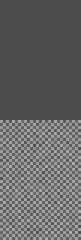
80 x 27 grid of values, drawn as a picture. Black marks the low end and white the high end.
It is made of 2 by 1 panels. Panel 1,1: low, flat. Panel 2,1: middling, checkered, strong in contrast.
